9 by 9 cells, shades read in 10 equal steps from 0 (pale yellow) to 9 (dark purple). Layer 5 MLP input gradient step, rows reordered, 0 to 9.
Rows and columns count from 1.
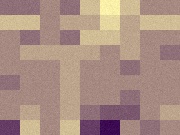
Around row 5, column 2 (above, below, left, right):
3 4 4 4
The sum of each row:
31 22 33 32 36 36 36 38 44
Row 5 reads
4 4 4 3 4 4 5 4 4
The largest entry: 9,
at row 9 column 6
